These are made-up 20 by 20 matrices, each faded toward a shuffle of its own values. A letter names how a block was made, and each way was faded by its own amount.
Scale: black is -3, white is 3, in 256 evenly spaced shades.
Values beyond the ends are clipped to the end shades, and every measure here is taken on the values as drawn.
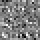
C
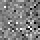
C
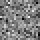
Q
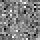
Q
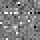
C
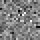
Q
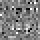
C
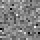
Q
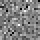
Q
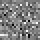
C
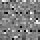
C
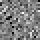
Q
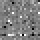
C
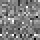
C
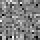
C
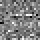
C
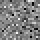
Q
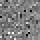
Q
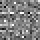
C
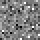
Q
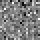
Q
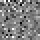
C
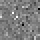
Q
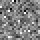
Q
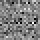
C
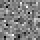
Q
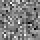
Q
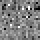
C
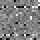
C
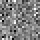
C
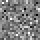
Q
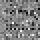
C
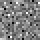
Q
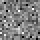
Q
